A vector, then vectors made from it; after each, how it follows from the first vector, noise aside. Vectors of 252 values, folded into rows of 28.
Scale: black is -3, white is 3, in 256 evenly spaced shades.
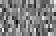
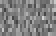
shrunk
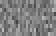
shrunk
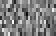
wrapped around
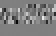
partly zeroed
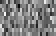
wrapped around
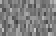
shrunk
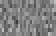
shrunk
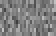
shrunk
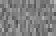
shrunk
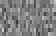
shrunk
